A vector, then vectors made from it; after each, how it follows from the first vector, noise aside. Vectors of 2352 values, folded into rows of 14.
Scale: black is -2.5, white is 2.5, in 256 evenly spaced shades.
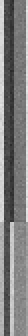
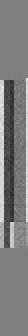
partly zeroed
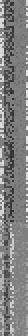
partly zeroed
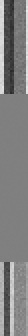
partly zeroed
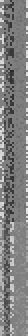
partly zeroed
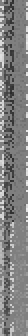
partly zeroed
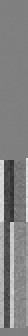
partly zeroed
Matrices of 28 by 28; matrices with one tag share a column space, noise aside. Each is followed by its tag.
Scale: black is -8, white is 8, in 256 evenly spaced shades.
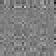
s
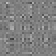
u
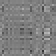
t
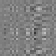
t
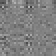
s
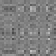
t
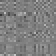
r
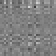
s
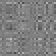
u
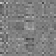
u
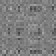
t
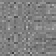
u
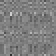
r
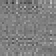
s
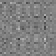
u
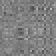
t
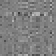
r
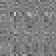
r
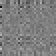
s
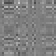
s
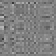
u
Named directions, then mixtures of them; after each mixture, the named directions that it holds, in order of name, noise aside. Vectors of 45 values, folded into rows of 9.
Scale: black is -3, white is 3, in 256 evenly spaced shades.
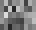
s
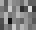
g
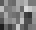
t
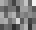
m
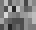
s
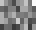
m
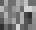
t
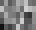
t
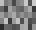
g, m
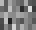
g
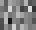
g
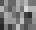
t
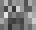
s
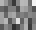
m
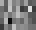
g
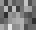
s
